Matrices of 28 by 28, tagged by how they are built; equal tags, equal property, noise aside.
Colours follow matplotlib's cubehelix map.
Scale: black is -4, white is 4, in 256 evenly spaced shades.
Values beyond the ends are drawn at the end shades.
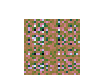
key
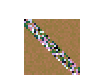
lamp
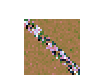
lamp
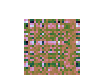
key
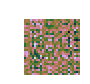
key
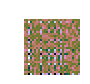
key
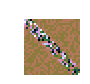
lamp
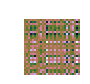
key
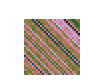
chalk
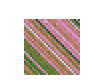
chalk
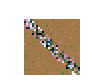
lamp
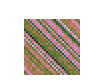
chalk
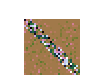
lamp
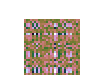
key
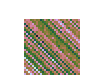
chalk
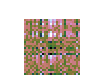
key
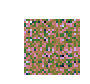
key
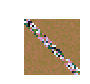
lamp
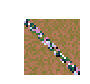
lamp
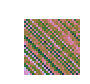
chalk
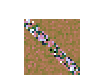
lamp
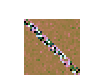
lamp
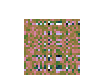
key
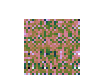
key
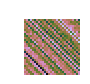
chalk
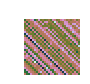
chalk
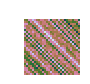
chalk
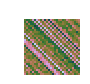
chalk
